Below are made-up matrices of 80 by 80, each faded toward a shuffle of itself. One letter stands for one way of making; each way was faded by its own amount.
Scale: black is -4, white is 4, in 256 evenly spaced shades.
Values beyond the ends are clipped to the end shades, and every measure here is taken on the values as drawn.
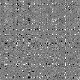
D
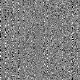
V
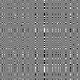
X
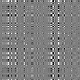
X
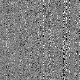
V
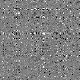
D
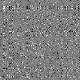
D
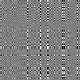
X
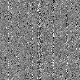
V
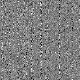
V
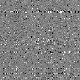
D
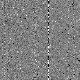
V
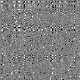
D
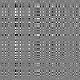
X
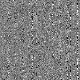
V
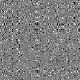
D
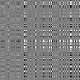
X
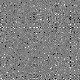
D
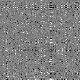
D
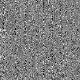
V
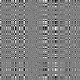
X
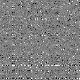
D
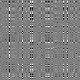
X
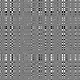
X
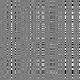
X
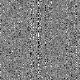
V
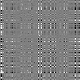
X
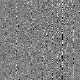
V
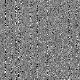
V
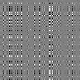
X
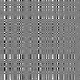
X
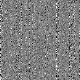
V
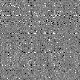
D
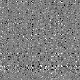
D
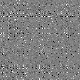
D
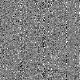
V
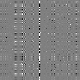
X
